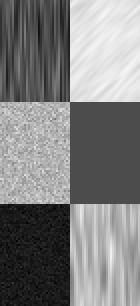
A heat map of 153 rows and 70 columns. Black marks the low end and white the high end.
It is made of 3 by 2 panels. Panel 1,1: low, streaked downward. Panel 1,2: very high, slanting up to the right, faint in contrast. Panel 2,1: high, fine-grained. Panel 2,2: low, flat. Panel 3,1: very low, fine-grained, faint in contrast. Panel 3,2: high, streaked downward.
